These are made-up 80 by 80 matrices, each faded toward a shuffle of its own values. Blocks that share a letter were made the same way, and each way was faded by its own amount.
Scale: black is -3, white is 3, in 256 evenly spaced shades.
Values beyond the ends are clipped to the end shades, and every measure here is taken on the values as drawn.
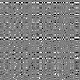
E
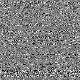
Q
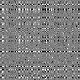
E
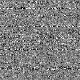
Q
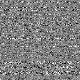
Q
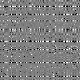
E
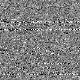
Q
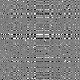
E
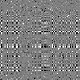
E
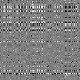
E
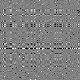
E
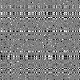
E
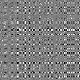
E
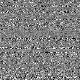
Q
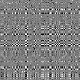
E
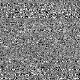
Q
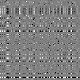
E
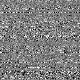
Q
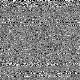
Q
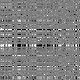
E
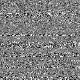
Q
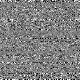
Q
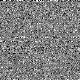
Q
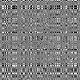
E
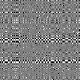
E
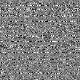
Q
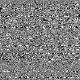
Q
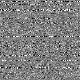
Q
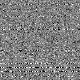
Q
